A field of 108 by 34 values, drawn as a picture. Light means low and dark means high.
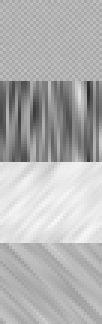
The table splits into 4 rows of 1 panel. Panel 1,1: low, checkered, faint in contrast. Panel 2,1: middling, streaked downward, strong in contrast. Panel 3,1: very low, slanting up to the right, faint in contrast. Panel 4,1: low, slanting down to the right, faint in contrast.
